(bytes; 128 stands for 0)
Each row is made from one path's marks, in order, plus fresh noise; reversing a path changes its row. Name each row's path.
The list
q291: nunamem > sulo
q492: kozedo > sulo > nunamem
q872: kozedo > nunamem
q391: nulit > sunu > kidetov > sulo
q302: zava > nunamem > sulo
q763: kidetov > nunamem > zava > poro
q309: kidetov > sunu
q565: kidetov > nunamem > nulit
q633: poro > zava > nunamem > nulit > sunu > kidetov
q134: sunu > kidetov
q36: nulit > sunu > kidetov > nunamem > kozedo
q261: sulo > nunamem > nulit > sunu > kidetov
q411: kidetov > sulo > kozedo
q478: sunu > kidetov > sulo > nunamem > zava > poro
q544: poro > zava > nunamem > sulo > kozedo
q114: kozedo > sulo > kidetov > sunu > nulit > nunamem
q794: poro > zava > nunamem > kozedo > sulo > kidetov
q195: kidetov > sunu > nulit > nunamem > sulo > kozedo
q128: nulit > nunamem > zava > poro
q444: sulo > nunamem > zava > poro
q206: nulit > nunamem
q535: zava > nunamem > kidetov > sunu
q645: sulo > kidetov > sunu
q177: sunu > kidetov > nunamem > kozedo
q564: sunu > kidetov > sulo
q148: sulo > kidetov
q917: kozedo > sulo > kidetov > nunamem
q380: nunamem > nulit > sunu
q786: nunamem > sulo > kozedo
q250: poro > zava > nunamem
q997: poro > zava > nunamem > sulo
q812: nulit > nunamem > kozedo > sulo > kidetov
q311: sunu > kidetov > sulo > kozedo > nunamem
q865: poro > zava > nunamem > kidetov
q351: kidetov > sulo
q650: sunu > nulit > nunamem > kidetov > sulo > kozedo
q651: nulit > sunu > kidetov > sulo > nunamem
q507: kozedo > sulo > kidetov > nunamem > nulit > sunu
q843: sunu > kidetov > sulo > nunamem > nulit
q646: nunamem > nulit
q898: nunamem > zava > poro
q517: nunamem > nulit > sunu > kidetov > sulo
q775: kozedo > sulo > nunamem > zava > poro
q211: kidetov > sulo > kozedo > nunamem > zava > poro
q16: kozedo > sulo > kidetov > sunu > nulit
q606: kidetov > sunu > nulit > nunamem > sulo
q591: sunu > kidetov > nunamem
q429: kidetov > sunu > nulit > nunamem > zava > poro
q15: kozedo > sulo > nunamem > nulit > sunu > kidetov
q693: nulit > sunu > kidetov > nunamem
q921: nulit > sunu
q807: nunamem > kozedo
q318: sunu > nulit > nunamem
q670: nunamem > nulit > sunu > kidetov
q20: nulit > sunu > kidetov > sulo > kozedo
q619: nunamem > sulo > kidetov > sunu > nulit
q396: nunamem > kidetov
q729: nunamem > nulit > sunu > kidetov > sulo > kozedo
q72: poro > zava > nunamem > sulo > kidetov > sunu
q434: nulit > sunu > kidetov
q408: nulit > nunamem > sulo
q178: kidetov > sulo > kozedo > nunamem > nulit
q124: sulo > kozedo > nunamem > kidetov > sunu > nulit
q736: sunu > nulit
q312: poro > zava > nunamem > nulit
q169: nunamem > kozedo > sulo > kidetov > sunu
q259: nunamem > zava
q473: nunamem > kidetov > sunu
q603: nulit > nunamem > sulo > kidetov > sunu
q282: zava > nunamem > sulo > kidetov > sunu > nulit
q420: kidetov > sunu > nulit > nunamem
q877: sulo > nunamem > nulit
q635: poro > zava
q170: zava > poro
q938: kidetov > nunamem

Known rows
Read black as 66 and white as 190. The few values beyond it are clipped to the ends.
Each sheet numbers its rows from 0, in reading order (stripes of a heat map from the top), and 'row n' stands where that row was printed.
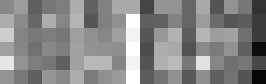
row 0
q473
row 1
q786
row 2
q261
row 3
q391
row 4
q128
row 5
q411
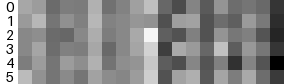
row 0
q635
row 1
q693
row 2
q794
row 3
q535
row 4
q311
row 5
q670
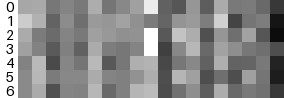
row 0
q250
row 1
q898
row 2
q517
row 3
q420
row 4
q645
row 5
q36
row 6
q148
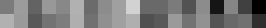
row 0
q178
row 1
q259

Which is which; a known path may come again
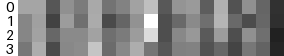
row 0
q646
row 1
q282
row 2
q807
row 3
q917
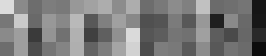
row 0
q775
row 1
q872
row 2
q619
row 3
q169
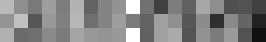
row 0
q544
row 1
q565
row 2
q729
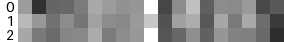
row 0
q650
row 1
q670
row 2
q492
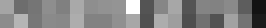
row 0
q20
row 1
q36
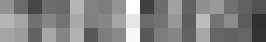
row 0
q114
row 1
q312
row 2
q291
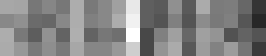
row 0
q250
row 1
q794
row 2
q606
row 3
q434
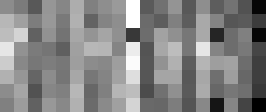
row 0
q411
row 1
q997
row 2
q763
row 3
q128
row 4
q261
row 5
q380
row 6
q148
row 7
q178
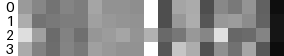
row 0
q391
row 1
q651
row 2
q444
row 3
q517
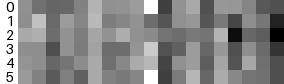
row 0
q812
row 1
q591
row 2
q211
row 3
q736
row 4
q396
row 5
q420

